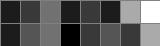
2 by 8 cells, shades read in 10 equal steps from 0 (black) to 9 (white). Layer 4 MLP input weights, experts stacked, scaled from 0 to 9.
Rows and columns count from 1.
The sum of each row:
26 21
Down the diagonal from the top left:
1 3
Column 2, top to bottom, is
2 3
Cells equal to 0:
1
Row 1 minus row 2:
0 -1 0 1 0 -2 4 3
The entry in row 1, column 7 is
6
